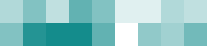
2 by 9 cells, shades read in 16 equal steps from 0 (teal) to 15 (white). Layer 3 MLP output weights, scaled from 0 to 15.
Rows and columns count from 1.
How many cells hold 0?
2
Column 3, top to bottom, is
11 0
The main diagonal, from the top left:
10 1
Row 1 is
10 7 11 5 7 13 13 10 11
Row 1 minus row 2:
3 6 11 5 2 -2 5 1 5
